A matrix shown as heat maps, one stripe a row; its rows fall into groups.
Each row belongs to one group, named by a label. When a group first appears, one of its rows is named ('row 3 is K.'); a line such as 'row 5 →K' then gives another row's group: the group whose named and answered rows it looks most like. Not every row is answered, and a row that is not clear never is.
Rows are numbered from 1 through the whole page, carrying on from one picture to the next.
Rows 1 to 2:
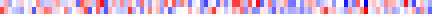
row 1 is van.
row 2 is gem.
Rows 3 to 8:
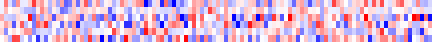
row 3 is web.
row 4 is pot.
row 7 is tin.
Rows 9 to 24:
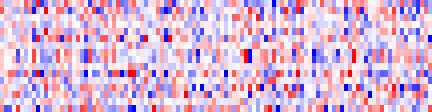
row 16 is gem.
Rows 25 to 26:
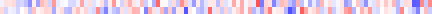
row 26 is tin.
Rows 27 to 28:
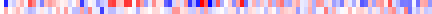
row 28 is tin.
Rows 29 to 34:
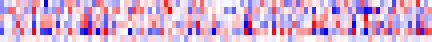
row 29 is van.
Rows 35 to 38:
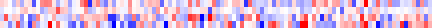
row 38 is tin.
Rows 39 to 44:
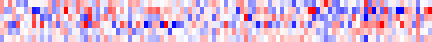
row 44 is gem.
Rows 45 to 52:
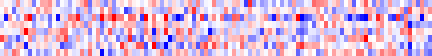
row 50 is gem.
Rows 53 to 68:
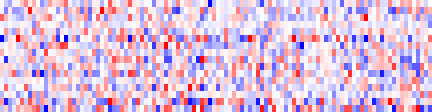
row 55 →gem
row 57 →web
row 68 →van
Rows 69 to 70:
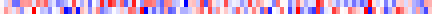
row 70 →web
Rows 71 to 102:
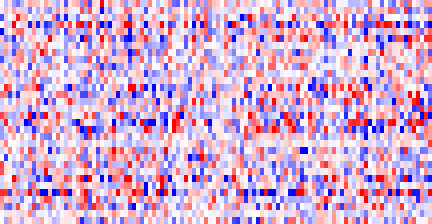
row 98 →web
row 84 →gem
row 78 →web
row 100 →web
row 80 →tin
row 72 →tin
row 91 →pot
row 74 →tin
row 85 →van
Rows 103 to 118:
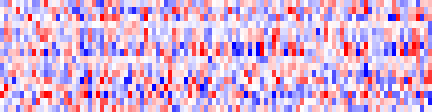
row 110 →van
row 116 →gem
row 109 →van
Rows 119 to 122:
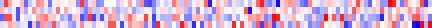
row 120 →gem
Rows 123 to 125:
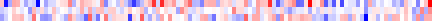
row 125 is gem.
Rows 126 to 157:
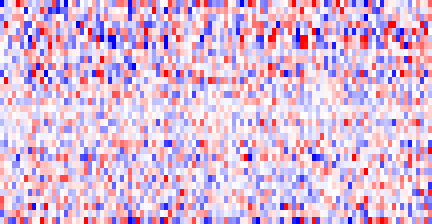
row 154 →gem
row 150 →gem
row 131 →tin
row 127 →pot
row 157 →web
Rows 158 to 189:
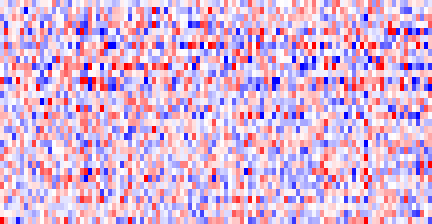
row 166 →gem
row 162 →tin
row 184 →gem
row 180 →gem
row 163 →van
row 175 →gem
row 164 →pot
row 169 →web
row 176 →web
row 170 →web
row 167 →tin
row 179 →tin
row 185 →tin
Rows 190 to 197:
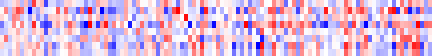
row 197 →van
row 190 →van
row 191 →tin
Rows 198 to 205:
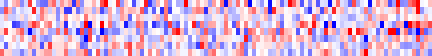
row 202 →tin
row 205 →gem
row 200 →web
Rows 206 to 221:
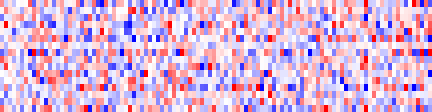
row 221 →gem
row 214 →gem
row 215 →pot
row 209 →pot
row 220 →van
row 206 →van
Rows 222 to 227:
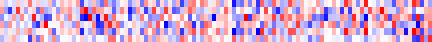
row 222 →van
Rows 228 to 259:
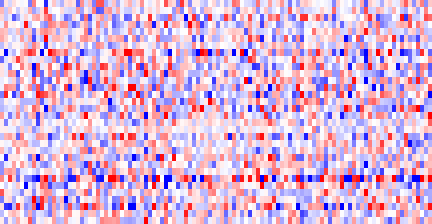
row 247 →tin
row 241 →web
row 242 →pot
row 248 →tin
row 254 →pot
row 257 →web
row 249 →web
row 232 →gem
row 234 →van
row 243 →van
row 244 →web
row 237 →web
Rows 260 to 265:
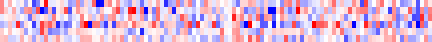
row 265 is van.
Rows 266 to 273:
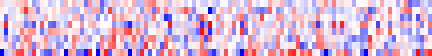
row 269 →pot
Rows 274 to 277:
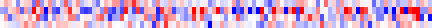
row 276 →van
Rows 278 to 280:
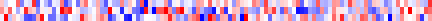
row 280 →pot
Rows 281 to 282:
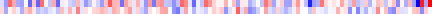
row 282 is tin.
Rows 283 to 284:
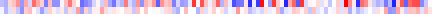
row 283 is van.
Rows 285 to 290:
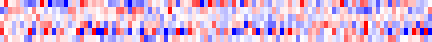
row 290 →tin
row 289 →van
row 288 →gem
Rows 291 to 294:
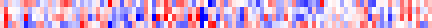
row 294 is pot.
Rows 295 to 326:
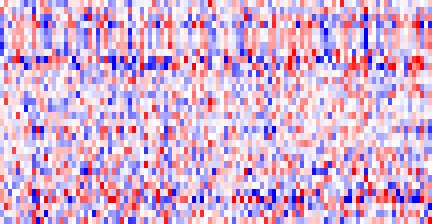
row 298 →van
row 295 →pot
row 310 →pot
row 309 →pot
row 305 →van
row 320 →gem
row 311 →tin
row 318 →tin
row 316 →tin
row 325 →van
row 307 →van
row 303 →tin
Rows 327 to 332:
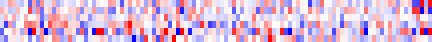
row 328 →van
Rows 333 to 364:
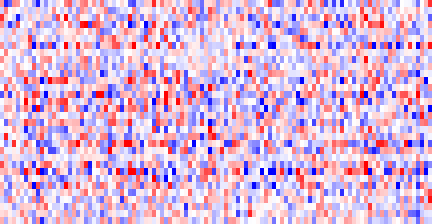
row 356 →gem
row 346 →van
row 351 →pot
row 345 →pot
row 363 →tin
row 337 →tin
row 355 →pot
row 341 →gem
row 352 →pot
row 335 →gem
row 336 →web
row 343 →tin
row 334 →pot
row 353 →tin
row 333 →web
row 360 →web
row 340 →tin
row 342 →web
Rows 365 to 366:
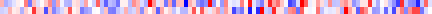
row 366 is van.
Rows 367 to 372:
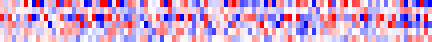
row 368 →pot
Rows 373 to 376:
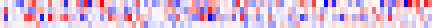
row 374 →pot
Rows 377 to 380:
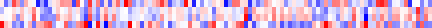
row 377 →tin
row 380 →gem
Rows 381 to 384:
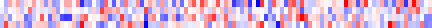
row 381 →van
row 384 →tin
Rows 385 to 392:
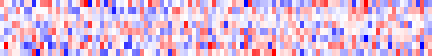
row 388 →tin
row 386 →tin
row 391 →pot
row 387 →tin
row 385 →gem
